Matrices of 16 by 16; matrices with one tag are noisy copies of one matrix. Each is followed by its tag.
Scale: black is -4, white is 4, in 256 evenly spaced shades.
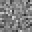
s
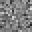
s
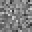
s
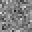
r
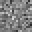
s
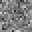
r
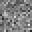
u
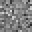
s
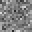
r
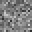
u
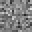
s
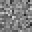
s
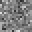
r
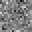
r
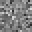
s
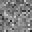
u
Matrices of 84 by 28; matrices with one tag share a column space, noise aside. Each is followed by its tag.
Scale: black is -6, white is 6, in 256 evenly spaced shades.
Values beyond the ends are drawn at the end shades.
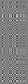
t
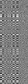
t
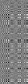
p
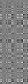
p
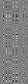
t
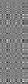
p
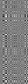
t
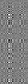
p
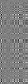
p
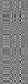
t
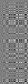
p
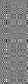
p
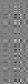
p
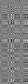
p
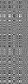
t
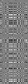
p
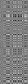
t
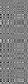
p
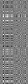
t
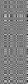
t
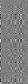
p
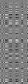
p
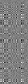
p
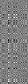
p
